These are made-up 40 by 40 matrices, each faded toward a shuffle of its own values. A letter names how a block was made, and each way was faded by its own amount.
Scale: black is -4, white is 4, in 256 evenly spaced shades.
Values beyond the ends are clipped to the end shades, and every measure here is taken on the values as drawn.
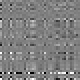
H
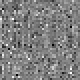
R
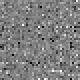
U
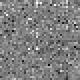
U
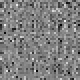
R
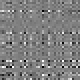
H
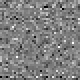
R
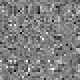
R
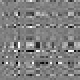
H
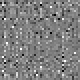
R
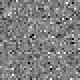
U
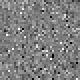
U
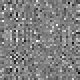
R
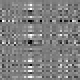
H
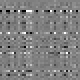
H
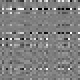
H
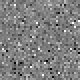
U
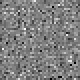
U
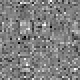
R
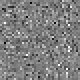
U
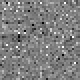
U
